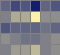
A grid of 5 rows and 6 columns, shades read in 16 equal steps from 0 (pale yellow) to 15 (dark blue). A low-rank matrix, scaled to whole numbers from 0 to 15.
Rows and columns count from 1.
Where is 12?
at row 1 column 2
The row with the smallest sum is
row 2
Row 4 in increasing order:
7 7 8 8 9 9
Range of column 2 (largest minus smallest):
7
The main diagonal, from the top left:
10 5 10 9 8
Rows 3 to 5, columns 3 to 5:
10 10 9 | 9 9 8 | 6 4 8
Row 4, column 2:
8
